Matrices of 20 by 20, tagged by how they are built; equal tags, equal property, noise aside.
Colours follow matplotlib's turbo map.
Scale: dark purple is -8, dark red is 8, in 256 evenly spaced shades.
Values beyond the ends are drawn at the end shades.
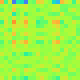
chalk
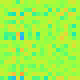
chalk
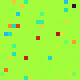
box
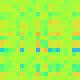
chalk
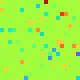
box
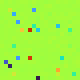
box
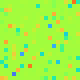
box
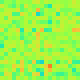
chalk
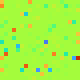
box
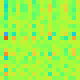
chalk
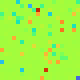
box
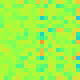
chalk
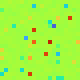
box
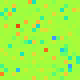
box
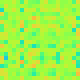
chalk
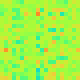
chalk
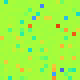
box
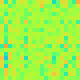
chalk
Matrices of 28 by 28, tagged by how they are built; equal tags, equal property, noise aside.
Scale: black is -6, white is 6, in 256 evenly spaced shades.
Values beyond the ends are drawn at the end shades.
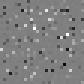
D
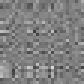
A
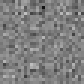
A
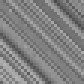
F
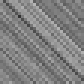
F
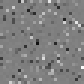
D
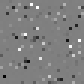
D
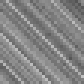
F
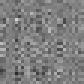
A
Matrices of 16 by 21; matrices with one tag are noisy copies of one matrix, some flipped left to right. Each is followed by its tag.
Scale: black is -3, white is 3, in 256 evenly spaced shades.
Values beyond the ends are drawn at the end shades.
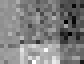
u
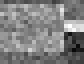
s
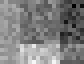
u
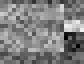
s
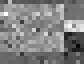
s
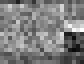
s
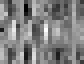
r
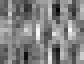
r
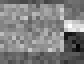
s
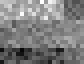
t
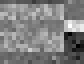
s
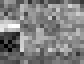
s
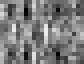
r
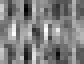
r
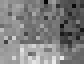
u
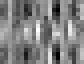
r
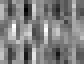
r
